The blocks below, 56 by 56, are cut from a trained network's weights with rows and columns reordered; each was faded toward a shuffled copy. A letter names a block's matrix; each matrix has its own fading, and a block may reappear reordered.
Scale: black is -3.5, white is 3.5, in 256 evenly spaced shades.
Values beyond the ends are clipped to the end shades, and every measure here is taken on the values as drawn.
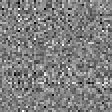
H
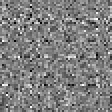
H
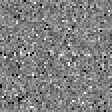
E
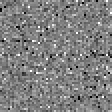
E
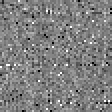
E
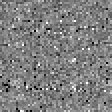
E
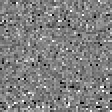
E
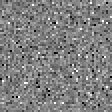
E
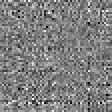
H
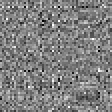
H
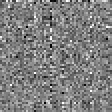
H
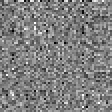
H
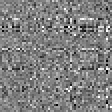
H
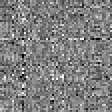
H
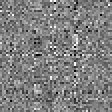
H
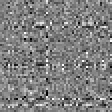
H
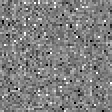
E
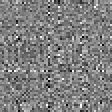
H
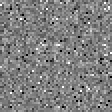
E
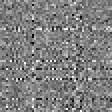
H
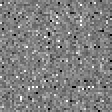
E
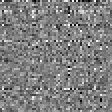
H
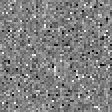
E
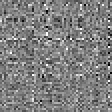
H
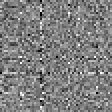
H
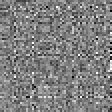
H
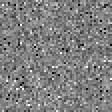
E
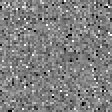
E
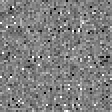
E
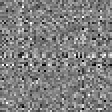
H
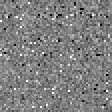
E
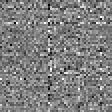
H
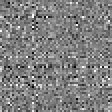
H
